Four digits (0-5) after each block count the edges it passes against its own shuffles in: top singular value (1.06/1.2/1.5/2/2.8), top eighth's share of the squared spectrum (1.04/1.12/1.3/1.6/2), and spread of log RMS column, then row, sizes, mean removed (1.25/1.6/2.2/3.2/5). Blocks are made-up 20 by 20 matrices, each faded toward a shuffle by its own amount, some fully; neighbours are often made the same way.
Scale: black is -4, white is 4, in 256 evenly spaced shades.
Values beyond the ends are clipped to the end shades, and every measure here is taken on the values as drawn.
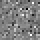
1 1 0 1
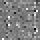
2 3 0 0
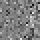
0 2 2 0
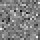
0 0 0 1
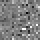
0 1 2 0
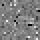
0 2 0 0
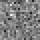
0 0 0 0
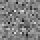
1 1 0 0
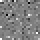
2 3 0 1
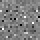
0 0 0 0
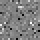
1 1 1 0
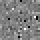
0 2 0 0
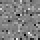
1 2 0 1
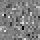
2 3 0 1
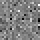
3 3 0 1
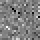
2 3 1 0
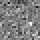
0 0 0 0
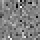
1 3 0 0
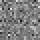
2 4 1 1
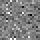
1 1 0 0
